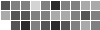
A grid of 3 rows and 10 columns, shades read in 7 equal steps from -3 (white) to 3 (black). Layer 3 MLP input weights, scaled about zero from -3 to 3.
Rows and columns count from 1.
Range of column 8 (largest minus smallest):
0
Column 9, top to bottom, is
-1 1 -1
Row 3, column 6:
2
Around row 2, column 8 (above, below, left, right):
0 0 -1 1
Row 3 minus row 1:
-4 1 2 2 1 0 1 0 0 1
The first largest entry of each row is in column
6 2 3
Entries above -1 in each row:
7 7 8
